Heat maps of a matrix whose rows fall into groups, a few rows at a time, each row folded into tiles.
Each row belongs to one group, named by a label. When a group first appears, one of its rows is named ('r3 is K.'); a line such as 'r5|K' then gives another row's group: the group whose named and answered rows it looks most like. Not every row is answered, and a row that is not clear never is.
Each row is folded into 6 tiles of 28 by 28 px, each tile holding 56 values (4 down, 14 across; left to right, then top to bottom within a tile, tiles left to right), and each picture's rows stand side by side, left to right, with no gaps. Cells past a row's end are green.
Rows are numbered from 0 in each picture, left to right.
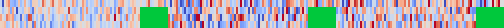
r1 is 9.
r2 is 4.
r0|9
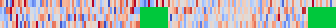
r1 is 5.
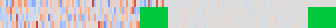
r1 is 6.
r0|4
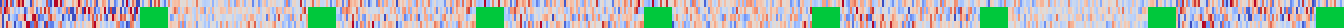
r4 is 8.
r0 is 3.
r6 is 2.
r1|5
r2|4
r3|4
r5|8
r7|3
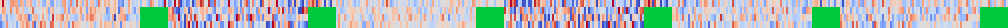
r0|8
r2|6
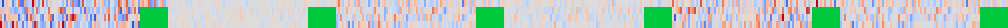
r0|9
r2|8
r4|5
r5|8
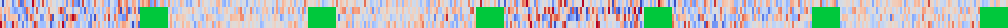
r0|9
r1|6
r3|3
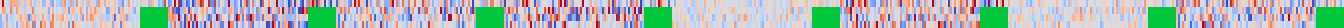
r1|2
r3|3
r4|9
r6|6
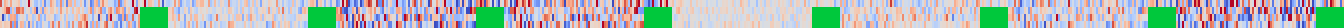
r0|5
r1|2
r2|2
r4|5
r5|6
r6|2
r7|3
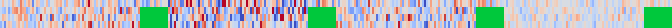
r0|8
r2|9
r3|9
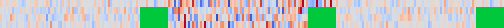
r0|6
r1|4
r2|6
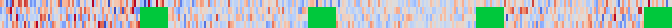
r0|4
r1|2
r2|9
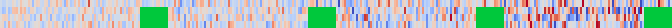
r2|9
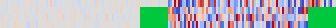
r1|2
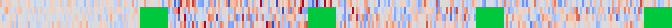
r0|5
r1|4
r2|8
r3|6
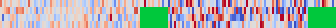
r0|5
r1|3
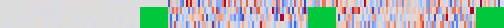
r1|3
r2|5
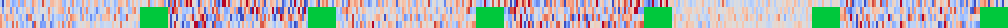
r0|9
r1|3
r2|4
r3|4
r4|6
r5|2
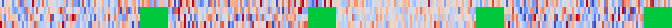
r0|9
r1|4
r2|4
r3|9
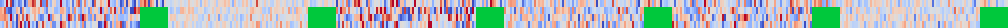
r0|2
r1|8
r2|3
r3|2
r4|9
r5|2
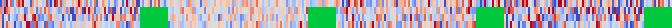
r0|3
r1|8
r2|4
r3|3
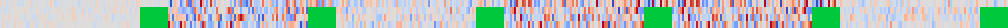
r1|9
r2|2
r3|4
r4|4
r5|6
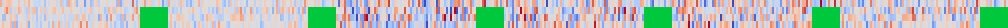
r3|8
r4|4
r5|6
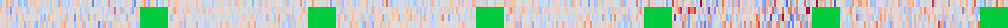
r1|5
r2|6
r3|5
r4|5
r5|4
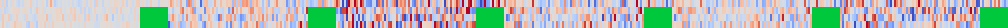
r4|5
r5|3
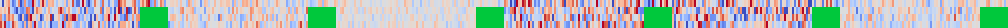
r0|9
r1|8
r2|5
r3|4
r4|3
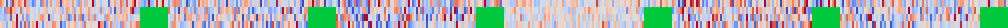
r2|9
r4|4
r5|9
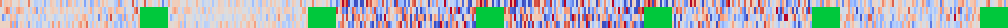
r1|5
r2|2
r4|3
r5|9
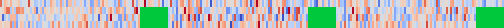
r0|5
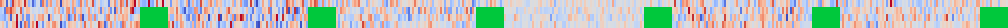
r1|9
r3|6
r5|6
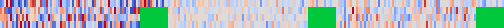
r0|2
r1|2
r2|8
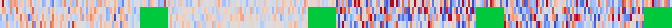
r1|6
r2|3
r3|9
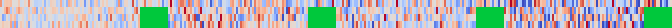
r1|8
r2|2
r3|2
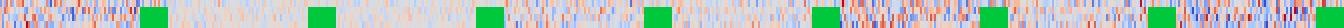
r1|6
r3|8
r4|5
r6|5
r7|9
